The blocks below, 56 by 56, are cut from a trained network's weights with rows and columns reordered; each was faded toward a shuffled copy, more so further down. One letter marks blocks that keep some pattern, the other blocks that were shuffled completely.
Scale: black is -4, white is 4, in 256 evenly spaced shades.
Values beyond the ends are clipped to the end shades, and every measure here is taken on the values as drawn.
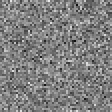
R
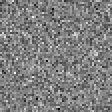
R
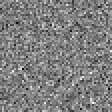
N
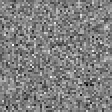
N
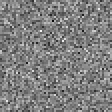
N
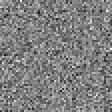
R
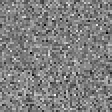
R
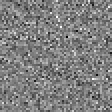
R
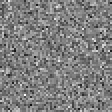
N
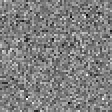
R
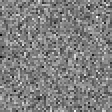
R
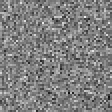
R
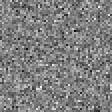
R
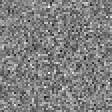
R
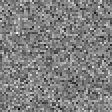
N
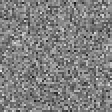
N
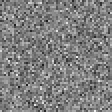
N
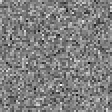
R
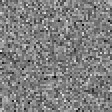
N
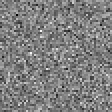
N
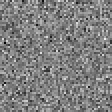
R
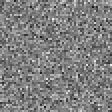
N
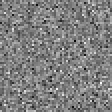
N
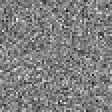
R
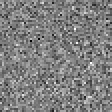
R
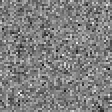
N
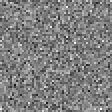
N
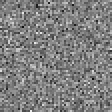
N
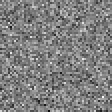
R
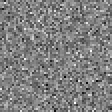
N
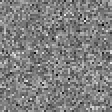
R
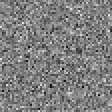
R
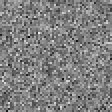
N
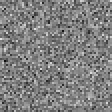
N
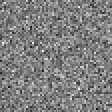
N
